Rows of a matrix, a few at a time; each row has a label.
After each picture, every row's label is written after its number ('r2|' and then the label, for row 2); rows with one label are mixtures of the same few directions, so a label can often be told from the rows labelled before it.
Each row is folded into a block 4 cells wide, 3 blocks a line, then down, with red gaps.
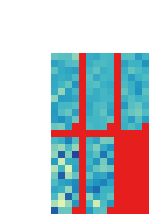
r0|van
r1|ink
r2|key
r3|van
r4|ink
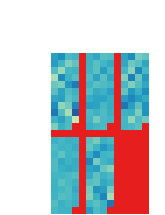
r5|ink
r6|ink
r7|ink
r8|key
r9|ink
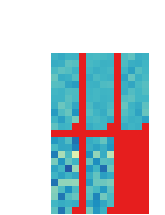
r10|ink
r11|ink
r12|ink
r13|van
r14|van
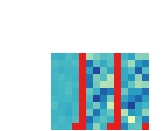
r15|key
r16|key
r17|ink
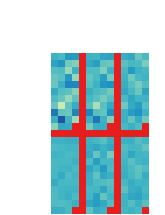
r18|ink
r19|ink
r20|key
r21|van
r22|van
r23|key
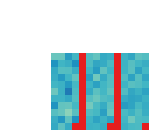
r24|key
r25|ink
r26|ink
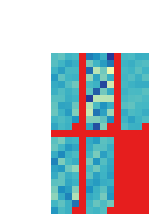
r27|ink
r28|van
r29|ink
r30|ink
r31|ink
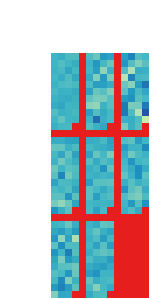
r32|ink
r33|ink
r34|ink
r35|van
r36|van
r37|key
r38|van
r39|ink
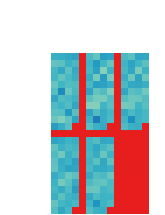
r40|van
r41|ink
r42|ink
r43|key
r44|ink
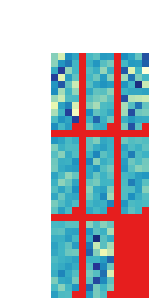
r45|ink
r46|ink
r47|van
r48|key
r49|ink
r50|key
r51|ink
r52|key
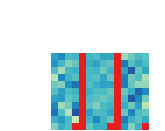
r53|ink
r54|ink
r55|key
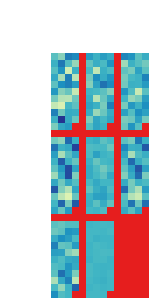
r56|ink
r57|key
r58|key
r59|key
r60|key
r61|key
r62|ink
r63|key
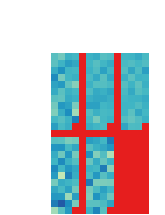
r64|ink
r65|ink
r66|van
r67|van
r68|van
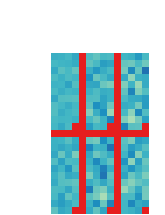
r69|van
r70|ink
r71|van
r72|van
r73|key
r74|ink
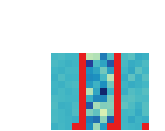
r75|ink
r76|key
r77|ink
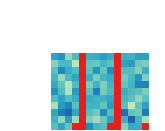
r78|key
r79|van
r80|ink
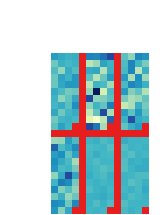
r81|key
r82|van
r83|ink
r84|key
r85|key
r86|key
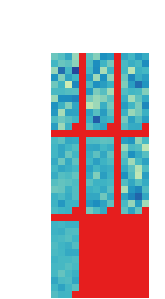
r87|van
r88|ink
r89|key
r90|ink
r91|van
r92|key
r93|ink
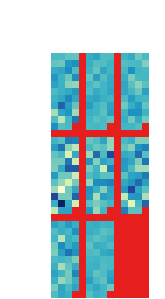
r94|ink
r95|ink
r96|key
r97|ink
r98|van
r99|ink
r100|key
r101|ink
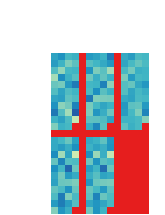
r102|ink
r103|van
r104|ink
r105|van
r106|van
